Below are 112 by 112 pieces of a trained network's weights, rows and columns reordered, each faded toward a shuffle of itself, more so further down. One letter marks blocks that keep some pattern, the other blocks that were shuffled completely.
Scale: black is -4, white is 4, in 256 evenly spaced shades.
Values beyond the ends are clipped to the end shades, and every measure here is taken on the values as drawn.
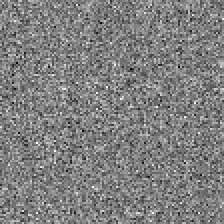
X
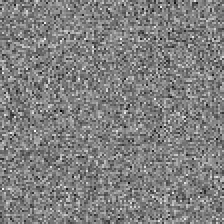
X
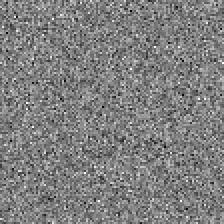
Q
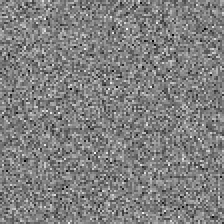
Q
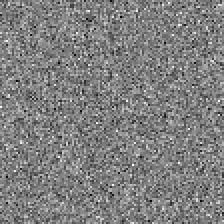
Q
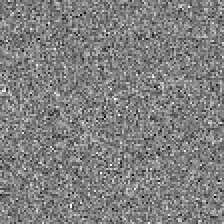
Q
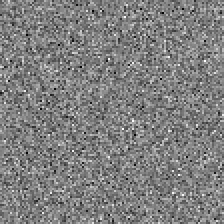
Q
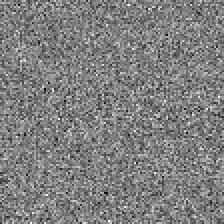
X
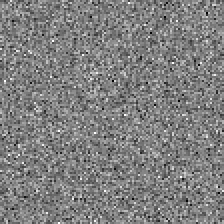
Q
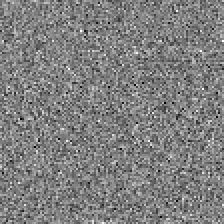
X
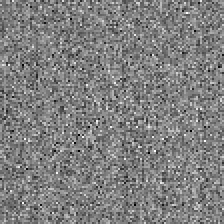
X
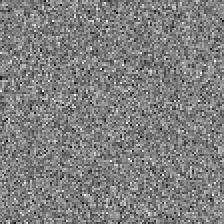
Q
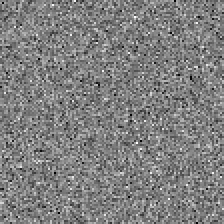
Q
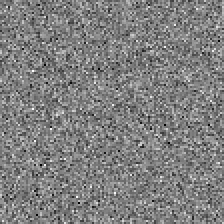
Q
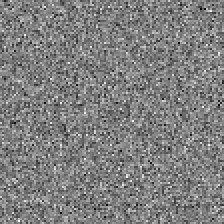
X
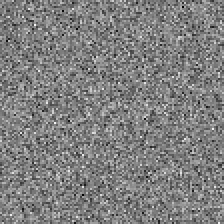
Q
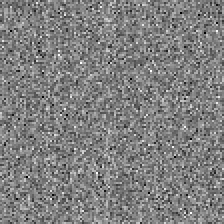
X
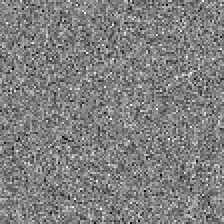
Q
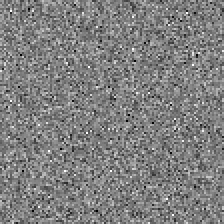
X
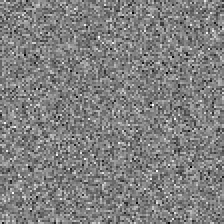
Q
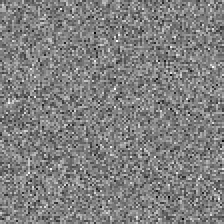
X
